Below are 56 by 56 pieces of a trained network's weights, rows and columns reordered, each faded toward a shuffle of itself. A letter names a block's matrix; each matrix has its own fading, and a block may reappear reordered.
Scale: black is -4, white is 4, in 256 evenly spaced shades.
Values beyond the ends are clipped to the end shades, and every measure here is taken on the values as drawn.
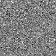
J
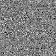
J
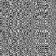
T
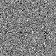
J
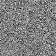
J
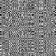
T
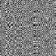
T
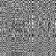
T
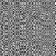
T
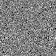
J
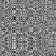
T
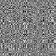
T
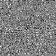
J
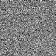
J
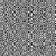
T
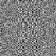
T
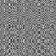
T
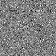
J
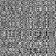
T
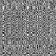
T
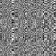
T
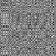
T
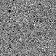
J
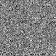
J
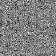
J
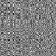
T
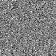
J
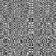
T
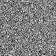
J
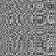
T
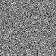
J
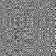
T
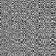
T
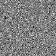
J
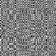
T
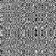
T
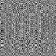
T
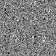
J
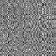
T
